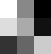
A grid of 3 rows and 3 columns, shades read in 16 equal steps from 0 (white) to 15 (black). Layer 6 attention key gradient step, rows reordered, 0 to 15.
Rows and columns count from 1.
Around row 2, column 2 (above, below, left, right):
7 9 2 14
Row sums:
22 21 24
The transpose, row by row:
0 2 12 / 7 5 9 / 15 14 3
